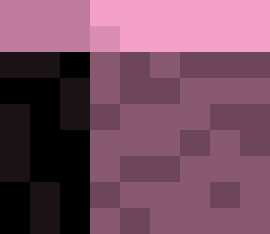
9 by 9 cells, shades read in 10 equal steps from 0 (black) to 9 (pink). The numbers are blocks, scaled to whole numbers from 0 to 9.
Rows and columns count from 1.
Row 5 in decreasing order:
5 5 5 4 4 4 1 1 0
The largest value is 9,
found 11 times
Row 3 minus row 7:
0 1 0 0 0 1 -1 -1 -1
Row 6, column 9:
4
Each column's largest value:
7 7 7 9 9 9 9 9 9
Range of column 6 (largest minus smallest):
5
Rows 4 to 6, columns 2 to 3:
0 1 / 0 1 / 0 0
